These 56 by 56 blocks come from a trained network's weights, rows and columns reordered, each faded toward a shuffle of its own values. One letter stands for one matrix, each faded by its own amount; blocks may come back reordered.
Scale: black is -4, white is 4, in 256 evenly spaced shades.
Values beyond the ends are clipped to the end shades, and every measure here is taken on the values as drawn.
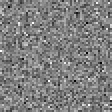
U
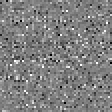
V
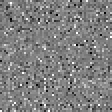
V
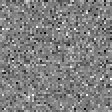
V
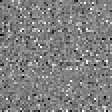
V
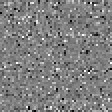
V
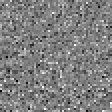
V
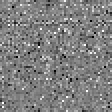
V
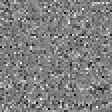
V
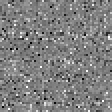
V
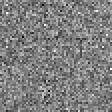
U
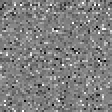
V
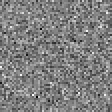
U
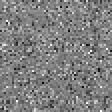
V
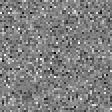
V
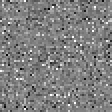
V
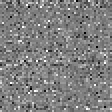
V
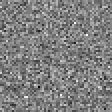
U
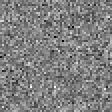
U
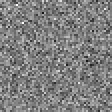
U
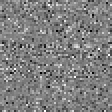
V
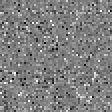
V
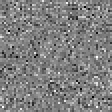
V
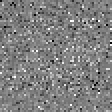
V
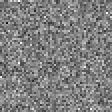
U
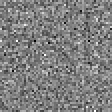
U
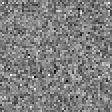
U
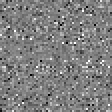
V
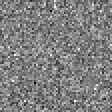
U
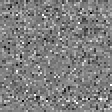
V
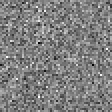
U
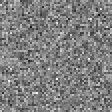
U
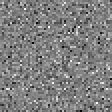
V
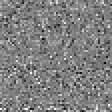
V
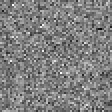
U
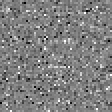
V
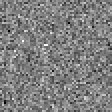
U
